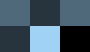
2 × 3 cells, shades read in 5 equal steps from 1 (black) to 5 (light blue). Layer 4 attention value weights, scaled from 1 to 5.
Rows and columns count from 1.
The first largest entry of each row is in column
1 2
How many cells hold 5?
1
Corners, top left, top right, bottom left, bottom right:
3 3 2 1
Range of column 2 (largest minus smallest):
3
